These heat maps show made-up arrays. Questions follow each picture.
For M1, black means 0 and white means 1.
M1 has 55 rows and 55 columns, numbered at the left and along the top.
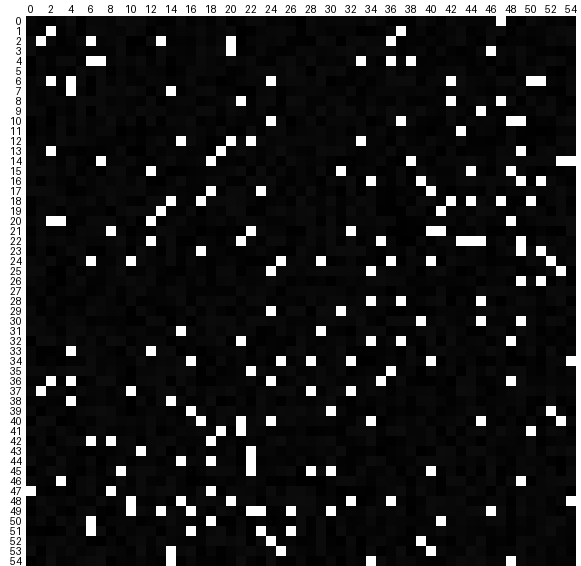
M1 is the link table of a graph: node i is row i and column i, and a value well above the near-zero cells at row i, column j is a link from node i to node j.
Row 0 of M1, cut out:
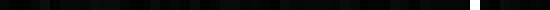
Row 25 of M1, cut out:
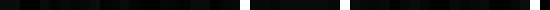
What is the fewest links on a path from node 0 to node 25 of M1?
5
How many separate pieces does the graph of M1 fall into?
3
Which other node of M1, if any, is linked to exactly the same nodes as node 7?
node 38
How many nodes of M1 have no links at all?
2
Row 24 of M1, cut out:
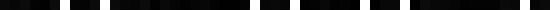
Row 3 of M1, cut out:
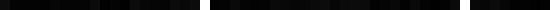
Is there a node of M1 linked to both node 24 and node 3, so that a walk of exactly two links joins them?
no
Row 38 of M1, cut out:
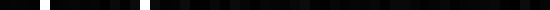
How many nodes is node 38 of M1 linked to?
2
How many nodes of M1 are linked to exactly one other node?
3
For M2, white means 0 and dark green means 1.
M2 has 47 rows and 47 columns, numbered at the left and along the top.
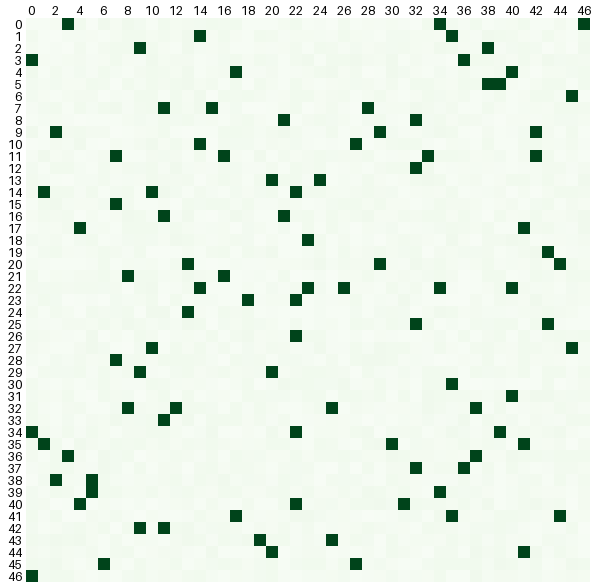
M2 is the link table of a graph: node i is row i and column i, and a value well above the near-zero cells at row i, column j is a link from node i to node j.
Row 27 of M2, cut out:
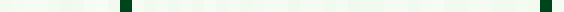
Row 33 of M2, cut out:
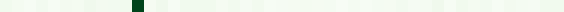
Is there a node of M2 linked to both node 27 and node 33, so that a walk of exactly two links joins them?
no
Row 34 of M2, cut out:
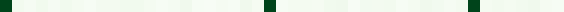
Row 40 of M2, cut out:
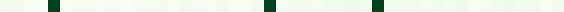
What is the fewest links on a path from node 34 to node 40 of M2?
2
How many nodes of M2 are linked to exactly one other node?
12
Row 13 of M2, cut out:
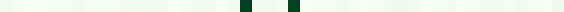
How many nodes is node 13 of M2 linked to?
2
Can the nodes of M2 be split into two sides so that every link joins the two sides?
yes
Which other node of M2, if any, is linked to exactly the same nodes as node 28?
node 15
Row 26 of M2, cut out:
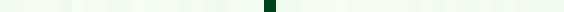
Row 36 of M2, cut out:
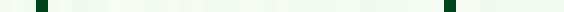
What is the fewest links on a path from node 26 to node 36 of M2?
5
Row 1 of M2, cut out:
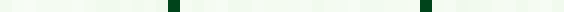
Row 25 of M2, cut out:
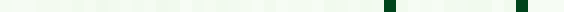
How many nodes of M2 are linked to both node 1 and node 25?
0
